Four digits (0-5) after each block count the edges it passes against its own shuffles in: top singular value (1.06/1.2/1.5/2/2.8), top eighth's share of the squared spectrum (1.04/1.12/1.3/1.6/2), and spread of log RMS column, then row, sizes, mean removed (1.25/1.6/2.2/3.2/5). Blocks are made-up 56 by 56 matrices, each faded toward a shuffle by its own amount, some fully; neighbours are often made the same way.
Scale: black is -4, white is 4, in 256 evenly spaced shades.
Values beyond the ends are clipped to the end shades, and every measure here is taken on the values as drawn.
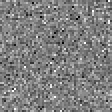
0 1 0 0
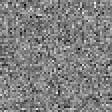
3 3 1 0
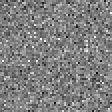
1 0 0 0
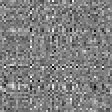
4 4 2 2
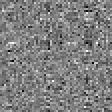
4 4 2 2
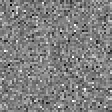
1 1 0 0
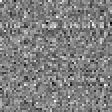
3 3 2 2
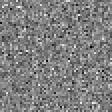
0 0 0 0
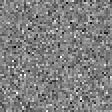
0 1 0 0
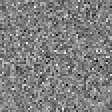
0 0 0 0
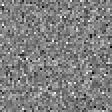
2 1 0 0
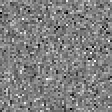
0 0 0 0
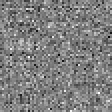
3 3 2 1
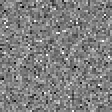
1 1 0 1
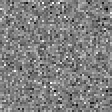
1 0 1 0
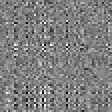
4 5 3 3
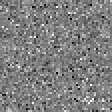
2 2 0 1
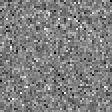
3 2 0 1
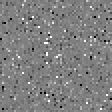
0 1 0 0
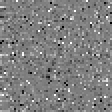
2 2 0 1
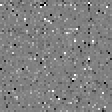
3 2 0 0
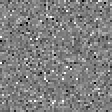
0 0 0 1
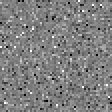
0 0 0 0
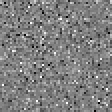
0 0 0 0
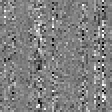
2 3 4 0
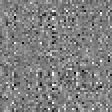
4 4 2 2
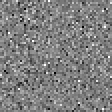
2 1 0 0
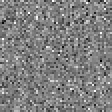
3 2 1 1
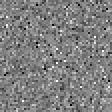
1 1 0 0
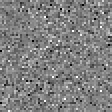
1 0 0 1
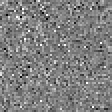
3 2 1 1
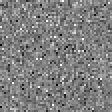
1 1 0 0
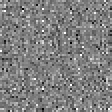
3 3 1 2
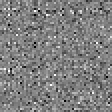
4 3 1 2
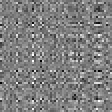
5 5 3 3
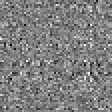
3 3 1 3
